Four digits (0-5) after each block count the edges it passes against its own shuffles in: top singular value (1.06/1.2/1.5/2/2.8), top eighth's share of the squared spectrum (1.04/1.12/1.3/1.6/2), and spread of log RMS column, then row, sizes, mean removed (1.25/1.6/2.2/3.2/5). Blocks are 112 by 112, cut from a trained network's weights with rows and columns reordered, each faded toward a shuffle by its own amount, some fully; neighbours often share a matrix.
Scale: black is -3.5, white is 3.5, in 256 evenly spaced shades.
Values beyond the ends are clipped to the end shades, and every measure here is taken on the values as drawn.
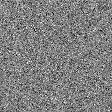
0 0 0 0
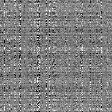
4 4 4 1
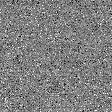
1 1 1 0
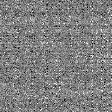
3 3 3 0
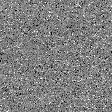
1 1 0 0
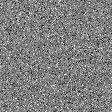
0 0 0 0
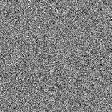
3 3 1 1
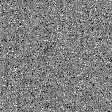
0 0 0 0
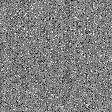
2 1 0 0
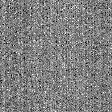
3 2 0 2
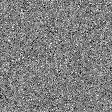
0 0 0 0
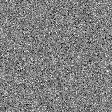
0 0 0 0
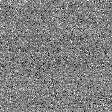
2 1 1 0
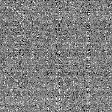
3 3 3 0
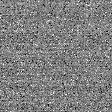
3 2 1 0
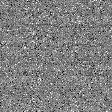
2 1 1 0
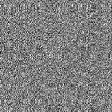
4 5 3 2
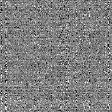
3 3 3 0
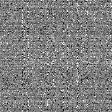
3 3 3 0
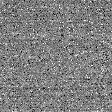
2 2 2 0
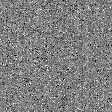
1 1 0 0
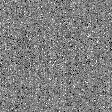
1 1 0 0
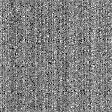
4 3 0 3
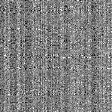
4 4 1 3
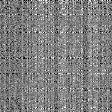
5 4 1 4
